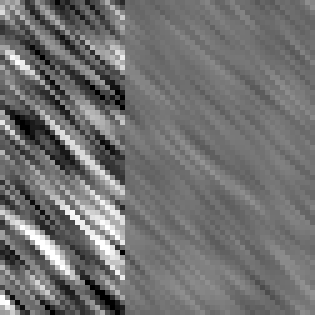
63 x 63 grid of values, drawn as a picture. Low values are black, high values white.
Streaks slant down to the right. The right part is calmer, past a seam about 40% of the way across. There is no overall slope. The halves do not mirror each other.
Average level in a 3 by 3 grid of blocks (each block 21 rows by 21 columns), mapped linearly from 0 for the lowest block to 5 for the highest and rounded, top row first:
033 | 233 | 453
